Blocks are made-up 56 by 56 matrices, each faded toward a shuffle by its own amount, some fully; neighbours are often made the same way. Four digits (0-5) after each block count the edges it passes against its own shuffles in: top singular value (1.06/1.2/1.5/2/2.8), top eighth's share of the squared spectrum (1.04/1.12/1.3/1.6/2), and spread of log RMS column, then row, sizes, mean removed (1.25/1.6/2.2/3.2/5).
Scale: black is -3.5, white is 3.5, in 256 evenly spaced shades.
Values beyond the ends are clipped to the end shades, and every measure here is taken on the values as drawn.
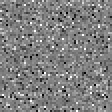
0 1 0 0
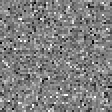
0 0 0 0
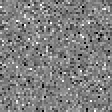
0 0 0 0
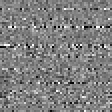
2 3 0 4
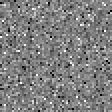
0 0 0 0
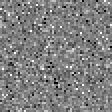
0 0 0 0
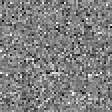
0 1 0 2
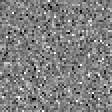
0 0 0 0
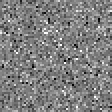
0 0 0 0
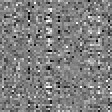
4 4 3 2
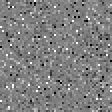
1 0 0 0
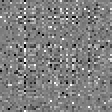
4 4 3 2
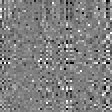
4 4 3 2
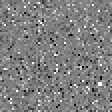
2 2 0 0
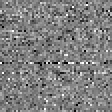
2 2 0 3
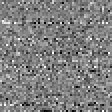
2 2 0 3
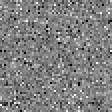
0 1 0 1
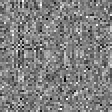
4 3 2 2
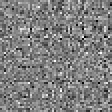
4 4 2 2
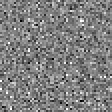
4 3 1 1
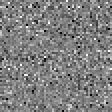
1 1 1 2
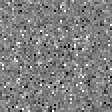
0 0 0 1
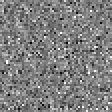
1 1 0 1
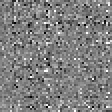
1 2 2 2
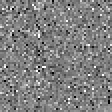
1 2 2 1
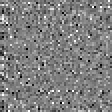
3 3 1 1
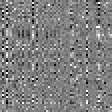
4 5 3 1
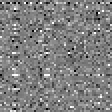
4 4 2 2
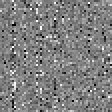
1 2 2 0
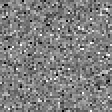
1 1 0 0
